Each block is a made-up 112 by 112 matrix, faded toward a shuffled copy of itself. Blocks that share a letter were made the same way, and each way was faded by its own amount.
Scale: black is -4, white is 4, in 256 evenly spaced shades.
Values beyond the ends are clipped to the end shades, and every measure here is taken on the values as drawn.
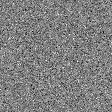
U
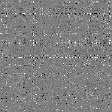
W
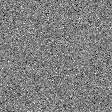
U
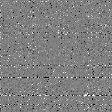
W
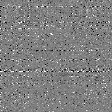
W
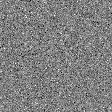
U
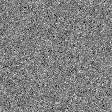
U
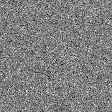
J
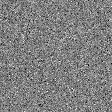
J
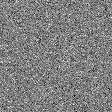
J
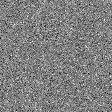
J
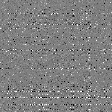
W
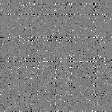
W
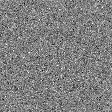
J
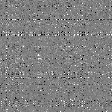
W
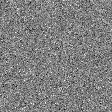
J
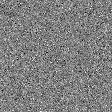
U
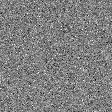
U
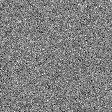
J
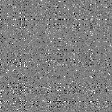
W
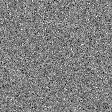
J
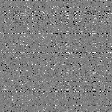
W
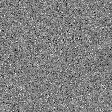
U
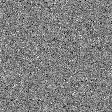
J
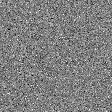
J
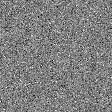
U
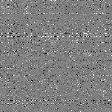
W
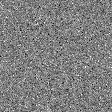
U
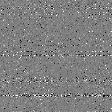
W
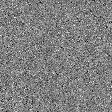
J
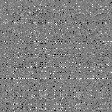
W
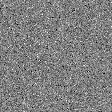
U
